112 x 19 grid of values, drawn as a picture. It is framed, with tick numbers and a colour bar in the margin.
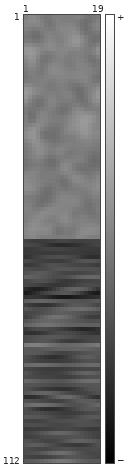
The table splits into 2 rows of 1 panel. Panel 1,1: middling, blotchy, faint in contrast. Panel 2,1: low, streaked across.
